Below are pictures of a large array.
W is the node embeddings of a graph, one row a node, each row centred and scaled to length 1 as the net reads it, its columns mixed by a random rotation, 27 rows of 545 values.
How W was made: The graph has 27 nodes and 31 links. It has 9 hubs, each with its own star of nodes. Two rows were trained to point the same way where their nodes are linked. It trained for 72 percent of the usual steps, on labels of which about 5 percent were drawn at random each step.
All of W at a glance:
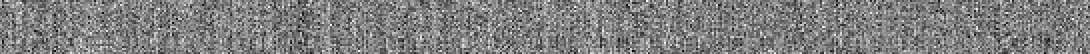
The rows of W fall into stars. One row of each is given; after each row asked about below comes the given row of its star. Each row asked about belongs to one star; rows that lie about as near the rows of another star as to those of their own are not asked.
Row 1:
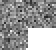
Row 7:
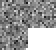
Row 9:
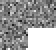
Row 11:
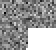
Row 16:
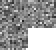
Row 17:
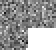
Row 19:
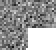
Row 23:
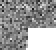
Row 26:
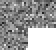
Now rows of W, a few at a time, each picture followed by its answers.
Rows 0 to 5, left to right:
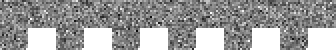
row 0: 9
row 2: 9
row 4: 26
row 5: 17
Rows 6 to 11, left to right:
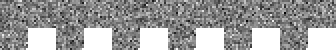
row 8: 11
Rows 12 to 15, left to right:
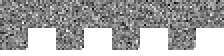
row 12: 26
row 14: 11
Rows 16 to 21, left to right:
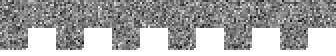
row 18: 7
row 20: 23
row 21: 9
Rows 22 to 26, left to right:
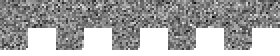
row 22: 19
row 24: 26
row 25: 7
